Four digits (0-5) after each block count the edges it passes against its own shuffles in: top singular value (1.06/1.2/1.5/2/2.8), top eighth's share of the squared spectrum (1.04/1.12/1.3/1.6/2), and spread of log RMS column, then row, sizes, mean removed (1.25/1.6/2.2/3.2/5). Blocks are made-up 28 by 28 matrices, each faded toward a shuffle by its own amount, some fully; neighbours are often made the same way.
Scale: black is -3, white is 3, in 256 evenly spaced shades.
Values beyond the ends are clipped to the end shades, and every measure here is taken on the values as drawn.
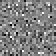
2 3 1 0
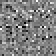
2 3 0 1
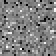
0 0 0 0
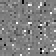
1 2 1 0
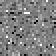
1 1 0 0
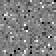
0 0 0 0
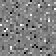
0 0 0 0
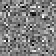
3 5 2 2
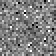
0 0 0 0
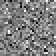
2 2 1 0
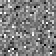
1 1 0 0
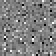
3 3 2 1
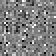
3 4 2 1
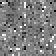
2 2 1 0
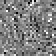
2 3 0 0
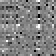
4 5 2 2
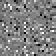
3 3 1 0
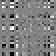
4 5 3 3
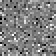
2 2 0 0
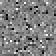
1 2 0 0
